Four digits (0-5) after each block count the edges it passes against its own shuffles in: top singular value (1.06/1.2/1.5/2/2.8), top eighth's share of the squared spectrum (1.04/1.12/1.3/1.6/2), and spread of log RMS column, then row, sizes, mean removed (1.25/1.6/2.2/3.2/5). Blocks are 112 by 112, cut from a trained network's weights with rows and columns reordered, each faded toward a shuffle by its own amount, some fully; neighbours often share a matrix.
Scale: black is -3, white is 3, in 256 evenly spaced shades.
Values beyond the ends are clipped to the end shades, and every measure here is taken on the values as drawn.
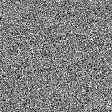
3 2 0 1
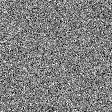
0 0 0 0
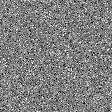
0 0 0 0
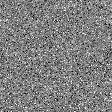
2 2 0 0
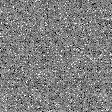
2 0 0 0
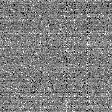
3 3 2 1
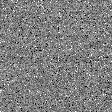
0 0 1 0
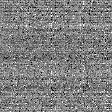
4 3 2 1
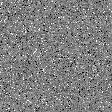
0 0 0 0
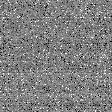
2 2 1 0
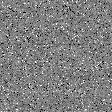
0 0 0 0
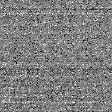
3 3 2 1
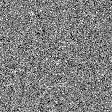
0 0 0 0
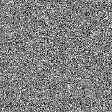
3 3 1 1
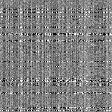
5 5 1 4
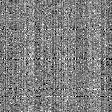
4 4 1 3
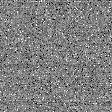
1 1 1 0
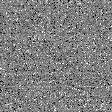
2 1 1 0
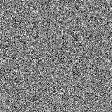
3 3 0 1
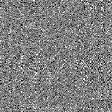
4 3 2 2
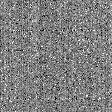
3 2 0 2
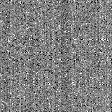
3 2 0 2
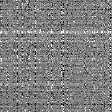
4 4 4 1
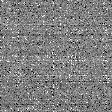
3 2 2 1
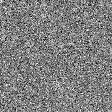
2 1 0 0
